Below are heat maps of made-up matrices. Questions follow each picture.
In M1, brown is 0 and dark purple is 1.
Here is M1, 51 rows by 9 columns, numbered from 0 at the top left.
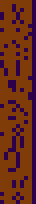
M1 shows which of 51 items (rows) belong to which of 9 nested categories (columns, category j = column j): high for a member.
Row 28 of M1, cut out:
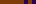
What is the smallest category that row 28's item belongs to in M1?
6
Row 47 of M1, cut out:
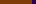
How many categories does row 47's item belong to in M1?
1
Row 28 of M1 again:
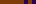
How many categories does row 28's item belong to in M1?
2
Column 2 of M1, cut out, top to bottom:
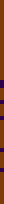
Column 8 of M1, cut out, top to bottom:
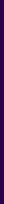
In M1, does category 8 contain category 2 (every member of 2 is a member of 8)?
yes
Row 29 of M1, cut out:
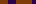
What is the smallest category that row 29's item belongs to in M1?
2
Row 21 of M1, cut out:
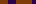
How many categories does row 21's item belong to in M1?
3
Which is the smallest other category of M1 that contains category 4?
8
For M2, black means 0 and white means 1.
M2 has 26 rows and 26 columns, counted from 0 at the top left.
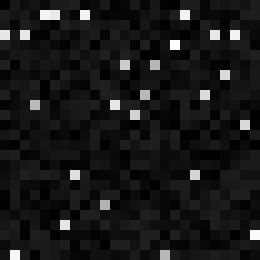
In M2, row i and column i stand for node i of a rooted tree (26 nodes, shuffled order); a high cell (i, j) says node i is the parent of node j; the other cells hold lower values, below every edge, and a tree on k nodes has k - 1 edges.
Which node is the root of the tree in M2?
9
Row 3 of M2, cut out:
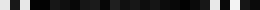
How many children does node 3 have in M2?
4
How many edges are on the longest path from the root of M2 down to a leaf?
13
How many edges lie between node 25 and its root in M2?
5
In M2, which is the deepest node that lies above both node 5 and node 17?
1
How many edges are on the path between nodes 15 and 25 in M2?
7
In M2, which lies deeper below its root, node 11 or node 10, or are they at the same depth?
node 11
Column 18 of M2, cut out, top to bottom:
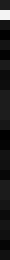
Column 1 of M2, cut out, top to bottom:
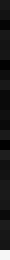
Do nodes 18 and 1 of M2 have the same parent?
no
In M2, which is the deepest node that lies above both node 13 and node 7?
10
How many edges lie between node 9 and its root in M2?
0
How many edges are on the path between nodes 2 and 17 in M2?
6
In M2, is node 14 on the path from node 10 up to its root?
no
